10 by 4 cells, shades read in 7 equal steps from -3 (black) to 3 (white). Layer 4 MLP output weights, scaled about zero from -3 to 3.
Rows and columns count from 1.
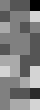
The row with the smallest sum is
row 1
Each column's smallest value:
-1 -1 -1 -3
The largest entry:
2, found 5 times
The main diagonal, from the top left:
0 0 -1 -1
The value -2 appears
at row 9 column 4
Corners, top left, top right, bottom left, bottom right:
0 -3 0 2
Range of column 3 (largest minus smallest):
2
